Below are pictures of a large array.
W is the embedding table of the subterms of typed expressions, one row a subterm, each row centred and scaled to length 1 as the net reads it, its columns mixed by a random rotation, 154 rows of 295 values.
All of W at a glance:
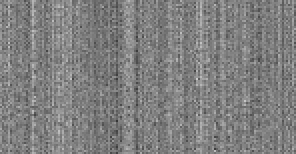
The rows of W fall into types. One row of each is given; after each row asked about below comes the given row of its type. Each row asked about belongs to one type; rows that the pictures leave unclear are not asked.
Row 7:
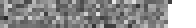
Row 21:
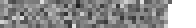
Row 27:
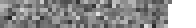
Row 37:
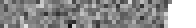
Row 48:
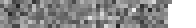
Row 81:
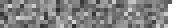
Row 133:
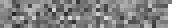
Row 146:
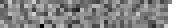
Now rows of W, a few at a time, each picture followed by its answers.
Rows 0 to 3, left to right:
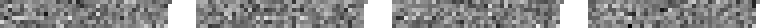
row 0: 81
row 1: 133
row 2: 27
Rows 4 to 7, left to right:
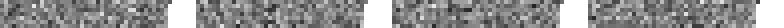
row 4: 48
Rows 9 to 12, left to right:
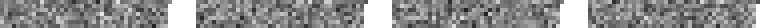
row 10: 81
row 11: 81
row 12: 7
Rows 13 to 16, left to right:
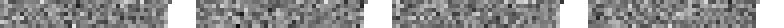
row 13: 21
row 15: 7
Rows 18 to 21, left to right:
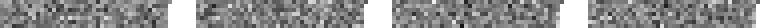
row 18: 133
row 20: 37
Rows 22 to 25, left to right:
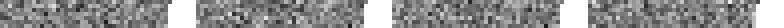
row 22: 146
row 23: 81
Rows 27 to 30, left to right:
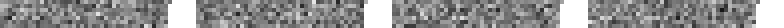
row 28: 48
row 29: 133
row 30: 21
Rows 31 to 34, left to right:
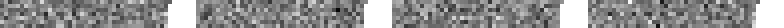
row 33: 133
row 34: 37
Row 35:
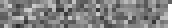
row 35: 133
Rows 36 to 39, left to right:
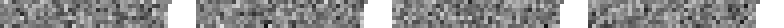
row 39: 133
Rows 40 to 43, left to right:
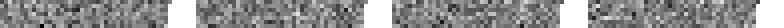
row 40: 146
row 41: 48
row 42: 7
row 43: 81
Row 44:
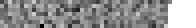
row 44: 146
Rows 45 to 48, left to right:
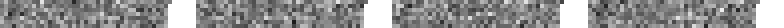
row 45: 48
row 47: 7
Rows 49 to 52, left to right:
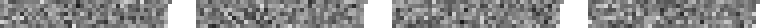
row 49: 21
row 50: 133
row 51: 27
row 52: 81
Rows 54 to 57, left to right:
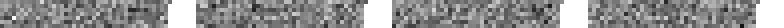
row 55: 7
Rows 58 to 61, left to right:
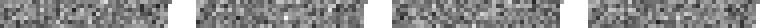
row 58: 81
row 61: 27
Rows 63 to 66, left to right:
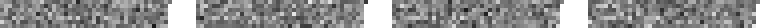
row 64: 7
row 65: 81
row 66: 81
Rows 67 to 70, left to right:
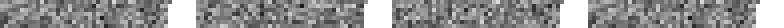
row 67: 27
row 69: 81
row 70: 27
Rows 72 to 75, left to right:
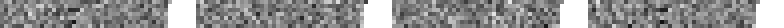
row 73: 7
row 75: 146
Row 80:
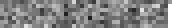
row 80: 21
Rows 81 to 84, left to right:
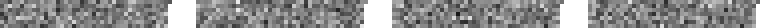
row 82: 27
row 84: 21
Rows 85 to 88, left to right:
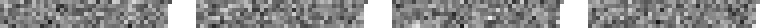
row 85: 7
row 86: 133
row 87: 37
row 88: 27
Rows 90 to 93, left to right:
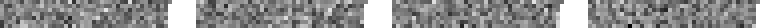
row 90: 37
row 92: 37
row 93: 146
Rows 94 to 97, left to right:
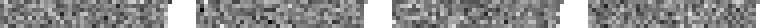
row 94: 7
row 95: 146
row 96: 81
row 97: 48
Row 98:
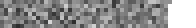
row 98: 133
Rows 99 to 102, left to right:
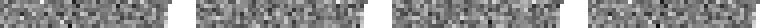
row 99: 37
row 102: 37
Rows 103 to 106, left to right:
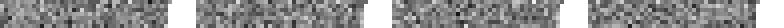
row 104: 37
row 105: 21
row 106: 146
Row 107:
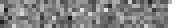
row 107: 27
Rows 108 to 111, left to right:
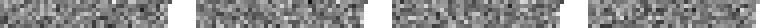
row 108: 7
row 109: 37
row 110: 81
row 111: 133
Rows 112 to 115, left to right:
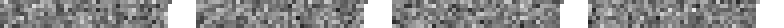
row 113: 27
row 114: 7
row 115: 27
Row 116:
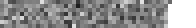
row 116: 21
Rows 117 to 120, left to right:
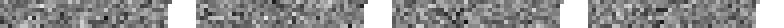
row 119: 133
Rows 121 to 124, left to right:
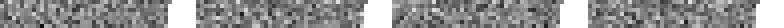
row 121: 146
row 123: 27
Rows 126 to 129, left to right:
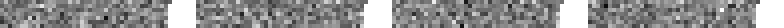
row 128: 37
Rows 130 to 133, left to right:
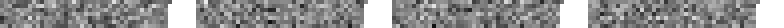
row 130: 7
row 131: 146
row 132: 7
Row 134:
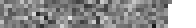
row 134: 81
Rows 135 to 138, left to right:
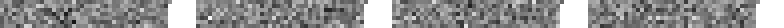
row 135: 133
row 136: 21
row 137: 21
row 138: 133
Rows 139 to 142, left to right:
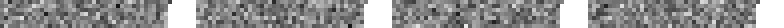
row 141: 21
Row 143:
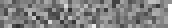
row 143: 133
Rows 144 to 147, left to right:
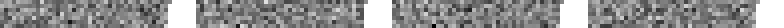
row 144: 27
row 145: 146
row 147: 133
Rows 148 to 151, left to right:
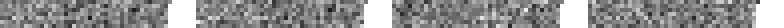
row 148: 21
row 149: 21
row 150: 48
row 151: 7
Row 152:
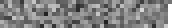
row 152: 146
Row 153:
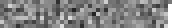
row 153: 81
